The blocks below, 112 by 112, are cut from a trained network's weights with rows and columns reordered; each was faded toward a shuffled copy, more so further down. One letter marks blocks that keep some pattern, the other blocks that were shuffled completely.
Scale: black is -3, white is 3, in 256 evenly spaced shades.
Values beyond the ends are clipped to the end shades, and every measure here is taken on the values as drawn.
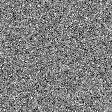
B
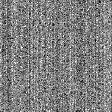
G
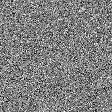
B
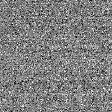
G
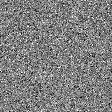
B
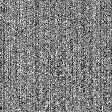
G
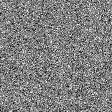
B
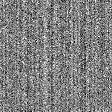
G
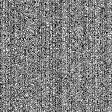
G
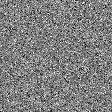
B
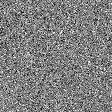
B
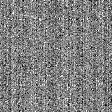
G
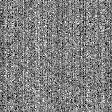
G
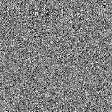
G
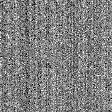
G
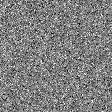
B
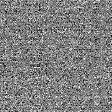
G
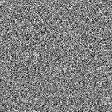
G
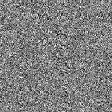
G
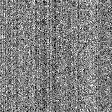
G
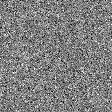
B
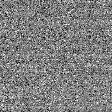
G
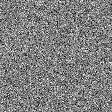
B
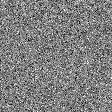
B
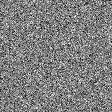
B
